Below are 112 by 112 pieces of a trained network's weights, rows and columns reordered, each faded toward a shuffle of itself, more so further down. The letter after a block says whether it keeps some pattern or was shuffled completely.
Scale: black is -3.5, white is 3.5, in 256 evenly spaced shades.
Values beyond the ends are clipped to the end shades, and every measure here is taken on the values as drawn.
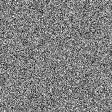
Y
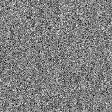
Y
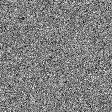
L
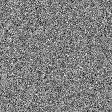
L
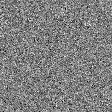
L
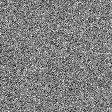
L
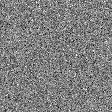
L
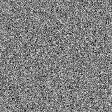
Y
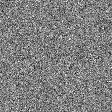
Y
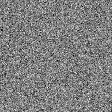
Y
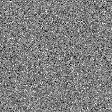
Y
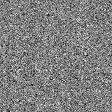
Y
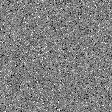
L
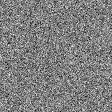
L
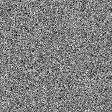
Y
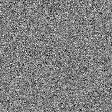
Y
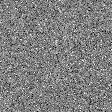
L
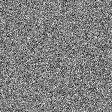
L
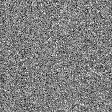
Y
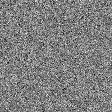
L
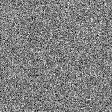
Y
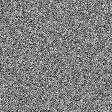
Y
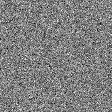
L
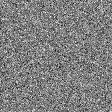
L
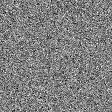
L
